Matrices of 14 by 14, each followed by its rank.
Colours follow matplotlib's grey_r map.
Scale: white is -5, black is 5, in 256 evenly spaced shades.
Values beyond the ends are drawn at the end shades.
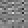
two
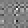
two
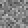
full rank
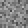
full rank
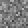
full rank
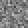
full rank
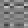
one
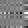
one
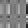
one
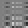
one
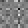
two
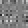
two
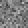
full rank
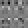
two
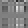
one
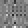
two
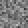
full rank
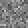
full rank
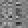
two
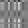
one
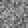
full rank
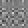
two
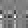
one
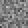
full rank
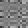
two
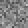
full rank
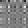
one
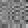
two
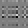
one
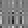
one
